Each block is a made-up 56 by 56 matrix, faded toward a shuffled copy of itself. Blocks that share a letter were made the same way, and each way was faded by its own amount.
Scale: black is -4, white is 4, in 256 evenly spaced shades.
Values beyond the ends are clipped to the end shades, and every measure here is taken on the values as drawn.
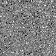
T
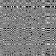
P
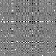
P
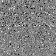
T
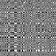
P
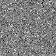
T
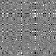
P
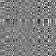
P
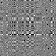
P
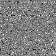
T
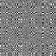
P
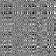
P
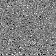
T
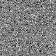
T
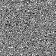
T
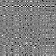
P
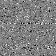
T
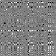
P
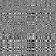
P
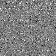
T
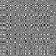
P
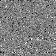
T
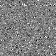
T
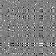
P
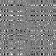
P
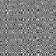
P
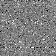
T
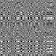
P
